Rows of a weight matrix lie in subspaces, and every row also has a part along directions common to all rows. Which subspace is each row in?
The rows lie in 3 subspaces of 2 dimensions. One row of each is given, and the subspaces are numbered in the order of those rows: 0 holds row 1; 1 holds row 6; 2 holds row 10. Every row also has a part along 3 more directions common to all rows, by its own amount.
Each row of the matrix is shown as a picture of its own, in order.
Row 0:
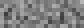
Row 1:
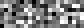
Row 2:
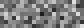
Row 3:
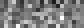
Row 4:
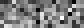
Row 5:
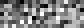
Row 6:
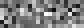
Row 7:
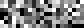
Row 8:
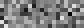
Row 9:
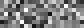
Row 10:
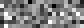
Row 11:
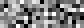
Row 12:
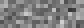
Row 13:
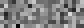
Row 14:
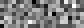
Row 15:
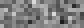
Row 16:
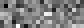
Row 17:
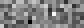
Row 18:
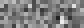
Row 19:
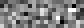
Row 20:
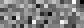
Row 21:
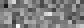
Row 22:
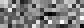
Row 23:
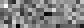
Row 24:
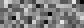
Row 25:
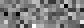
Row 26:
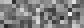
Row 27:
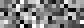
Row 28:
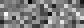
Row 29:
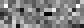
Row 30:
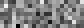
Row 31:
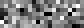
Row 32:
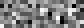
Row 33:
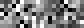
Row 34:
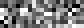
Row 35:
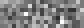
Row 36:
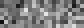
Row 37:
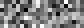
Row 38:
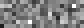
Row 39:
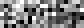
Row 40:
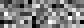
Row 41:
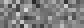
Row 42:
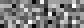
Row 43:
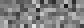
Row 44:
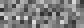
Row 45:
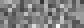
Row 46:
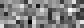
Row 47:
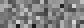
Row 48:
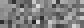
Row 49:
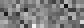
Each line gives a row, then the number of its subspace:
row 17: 0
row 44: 2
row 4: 1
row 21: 1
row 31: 1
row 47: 0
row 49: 2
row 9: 2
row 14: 0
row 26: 1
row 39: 0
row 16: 1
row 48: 1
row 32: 0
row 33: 2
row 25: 2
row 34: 1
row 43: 2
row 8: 1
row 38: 0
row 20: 2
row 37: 2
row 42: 0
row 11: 0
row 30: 1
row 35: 0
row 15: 0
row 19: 0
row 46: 0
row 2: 2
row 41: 2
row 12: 0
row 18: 0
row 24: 2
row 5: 0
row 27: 2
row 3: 1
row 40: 2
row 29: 1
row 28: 2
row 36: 1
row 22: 1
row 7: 1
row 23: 1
